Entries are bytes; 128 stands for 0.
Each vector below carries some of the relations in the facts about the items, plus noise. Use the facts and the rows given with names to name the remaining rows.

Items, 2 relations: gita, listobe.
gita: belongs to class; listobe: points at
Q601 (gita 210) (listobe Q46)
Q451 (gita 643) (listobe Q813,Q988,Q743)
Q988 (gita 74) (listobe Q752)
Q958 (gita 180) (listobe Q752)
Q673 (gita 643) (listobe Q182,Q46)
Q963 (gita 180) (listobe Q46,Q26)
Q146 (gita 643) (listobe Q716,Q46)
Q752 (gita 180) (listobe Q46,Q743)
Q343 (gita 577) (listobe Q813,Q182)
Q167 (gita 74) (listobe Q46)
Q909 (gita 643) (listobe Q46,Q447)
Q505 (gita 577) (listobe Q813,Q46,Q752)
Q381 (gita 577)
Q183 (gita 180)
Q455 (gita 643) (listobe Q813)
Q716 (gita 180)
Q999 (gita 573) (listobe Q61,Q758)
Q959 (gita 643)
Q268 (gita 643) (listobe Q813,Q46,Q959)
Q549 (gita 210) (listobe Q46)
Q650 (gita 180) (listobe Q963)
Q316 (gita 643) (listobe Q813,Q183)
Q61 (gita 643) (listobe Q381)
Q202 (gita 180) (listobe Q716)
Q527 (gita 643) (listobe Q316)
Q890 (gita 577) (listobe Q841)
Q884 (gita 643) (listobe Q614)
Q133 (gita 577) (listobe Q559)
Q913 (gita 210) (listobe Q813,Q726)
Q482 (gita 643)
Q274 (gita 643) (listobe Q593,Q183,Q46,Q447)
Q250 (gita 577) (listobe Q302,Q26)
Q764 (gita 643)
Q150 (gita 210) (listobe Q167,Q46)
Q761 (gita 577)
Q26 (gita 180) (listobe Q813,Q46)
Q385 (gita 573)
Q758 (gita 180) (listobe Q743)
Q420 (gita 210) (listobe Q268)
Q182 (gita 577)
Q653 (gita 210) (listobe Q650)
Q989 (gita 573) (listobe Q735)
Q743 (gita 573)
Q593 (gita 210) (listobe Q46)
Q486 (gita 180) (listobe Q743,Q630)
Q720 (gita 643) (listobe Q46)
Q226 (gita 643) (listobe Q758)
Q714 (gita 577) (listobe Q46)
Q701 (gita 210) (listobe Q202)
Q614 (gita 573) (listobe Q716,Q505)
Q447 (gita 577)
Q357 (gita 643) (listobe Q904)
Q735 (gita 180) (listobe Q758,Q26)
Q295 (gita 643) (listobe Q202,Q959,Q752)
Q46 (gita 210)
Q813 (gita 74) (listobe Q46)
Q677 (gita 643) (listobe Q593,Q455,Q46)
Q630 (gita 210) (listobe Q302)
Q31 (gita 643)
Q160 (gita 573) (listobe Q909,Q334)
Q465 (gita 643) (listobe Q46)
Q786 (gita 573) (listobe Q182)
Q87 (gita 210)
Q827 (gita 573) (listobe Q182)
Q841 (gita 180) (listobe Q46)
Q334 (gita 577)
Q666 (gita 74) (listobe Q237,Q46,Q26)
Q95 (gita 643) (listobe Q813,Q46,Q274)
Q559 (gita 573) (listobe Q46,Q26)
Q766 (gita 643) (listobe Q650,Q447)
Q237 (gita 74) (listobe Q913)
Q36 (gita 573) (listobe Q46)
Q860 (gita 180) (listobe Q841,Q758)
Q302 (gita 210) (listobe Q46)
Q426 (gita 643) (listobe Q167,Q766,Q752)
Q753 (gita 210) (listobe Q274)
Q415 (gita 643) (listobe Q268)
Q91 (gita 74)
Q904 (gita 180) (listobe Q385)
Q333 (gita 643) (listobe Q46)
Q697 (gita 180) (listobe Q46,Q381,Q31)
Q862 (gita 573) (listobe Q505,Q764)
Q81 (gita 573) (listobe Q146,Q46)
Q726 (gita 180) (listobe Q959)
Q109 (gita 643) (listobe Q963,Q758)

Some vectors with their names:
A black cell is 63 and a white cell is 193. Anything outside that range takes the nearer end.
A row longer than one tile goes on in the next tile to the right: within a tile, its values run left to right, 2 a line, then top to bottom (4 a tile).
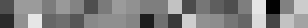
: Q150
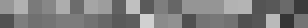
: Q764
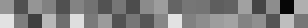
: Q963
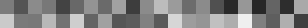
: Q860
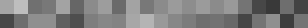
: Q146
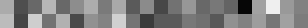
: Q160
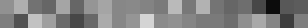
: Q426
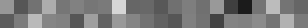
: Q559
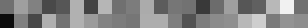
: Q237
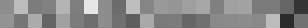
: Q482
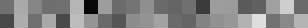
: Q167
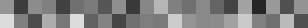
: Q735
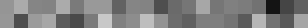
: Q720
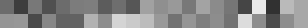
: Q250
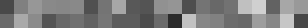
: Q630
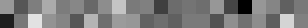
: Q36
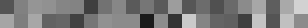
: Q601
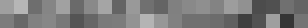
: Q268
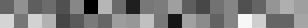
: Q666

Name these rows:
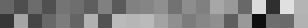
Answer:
Q505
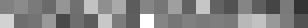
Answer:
Q109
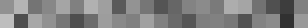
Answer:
Q316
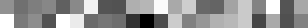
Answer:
Q904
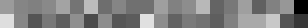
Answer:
Q61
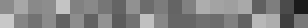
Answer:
Q31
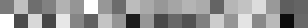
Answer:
Q357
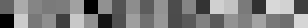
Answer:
Q813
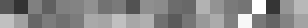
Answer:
Q890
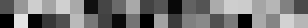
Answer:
Q46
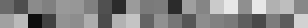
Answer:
Q182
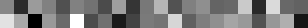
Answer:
Q758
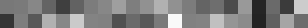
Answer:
Q958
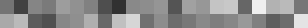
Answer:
Q334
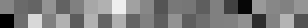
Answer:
Q862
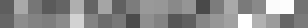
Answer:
Q91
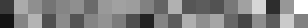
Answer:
Q420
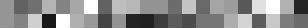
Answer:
Q385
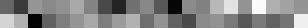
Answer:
Q447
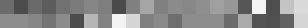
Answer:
Q343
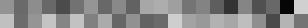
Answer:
Q697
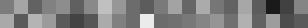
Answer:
Q451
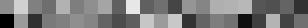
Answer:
Q959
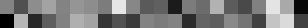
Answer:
Q743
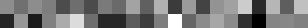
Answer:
Q716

